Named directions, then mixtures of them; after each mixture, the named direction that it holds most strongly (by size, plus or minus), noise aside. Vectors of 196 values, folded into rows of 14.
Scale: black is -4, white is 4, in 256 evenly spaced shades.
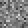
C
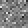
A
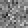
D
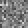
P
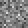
C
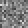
P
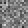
P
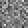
C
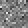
A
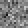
D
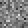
C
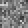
P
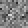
D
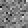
A
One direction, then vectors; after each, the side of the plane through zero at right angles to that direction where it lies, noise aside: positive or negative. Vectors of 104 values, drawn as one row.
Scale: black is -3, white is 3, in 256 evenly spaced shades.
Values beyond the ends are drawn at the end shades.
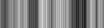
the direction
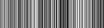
negative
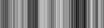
positive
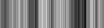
positive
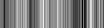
positive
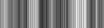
negative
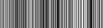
negative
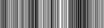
positive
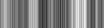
negative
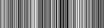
negative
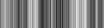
negative
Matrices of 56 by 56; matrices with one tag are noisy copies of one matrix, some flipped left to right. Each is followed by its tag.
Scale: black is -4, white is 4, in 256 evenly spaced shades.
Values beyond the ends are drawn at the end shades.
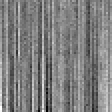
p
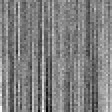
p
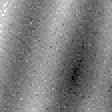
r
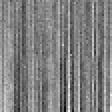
p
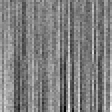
p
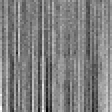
p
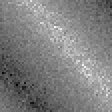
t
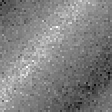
t
